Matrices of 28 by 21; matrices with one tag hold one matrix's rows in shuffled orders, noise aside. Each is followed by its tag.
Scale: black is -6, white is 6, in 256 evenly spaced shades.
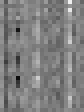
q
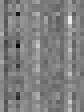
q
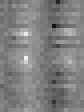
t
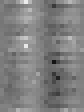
t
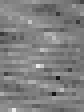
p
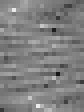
p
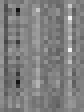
q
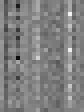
q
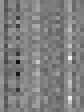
q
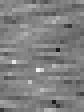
p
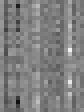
q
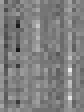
q
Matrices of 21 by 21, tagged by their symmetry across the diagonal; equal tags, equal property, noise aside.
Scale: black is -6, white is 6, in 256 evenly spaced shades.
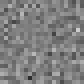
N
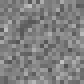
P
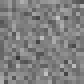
N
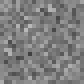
P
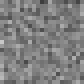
N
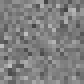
N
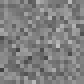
N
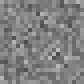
P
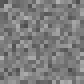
P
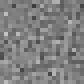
N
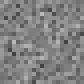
P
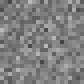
P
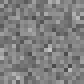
P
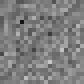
P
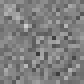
P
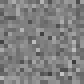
N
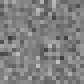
N
